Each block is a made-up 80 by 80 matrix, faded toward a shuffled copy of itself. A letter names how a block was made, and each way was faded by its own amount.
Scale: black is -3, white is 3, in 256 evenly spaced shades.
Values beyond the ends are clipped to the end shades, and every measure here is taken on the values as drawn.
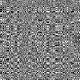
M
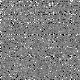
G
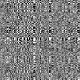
M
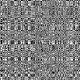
M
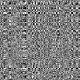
M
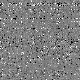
G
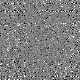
G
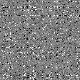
G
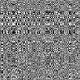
M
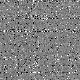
G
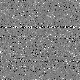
G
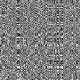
M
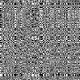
M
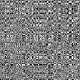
M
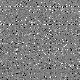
G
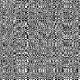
M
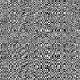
M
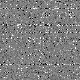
G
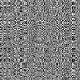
M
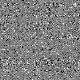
G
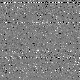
G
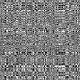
M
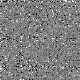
G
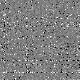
G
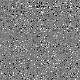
G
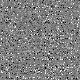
G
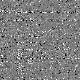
G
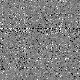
G
